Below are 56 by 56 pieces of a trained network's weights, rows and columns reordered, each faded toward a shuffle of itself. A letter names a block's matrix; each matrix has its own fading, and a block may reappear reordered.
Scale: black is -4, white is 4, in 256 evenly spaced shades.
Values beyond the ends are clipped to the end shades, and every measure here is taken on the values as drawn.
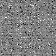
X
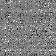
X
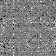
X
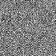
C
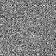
C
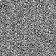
C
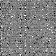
X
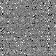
X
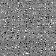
X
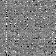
X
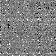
X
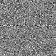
C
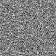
C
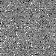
X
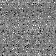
X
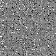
X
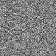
C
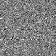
C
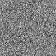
C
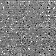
X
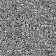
C
